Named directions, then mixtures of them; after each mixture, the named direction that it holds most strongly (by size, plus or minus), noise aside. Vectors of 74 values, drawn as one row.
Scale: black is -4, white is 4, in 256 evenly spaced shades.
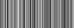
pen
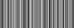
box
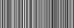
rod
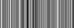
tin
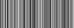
pen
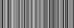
box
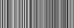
rod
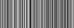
rod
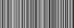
rod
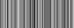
pen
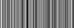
tin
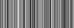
pen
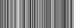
pen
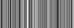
tin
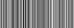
rod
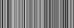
rod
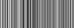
tin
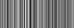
rod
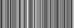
tin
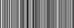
tin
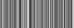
box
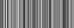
pen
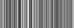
tin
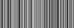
rod
